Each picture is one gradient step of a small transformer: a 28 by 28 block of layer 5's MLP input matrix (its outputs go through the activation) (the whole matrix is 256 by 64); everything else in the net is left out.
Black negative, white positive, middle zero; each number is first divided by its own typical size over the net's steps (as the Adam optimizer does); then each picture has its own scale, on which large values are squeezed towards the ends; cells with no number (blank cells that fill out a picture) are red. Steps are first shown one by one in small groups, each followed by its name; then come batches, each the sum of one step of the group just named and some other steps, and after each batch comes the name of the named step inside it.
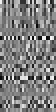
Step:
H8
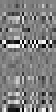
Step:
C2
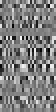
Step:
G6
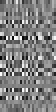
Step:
C2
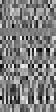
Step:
G6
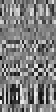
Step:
C2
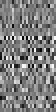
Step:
G6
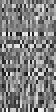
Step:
C2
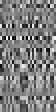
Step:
G6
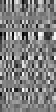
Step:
H8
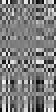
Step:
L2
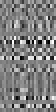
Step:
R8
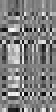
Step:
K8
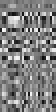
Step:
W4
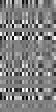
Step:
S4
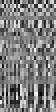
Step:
K8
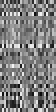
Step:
K8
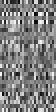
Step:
K8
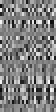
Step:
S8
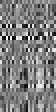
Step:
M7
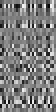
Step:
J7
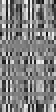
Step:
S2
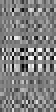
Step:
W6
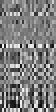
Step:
J7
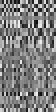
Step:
M7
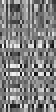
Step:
S2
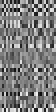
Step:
M7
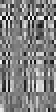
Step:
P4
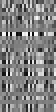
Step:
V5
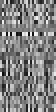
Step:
V5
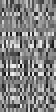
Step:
V5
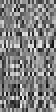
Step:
V5
